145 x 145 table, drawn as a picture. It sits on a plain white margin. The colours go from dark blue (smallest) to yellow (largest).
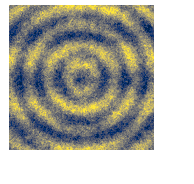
No seam splits the table. Rings spread out from the centre. Horizontal stripes repeat 3 times down the table. On average the colour sits 50% of the way up the scale. No overall slope runs across the table.
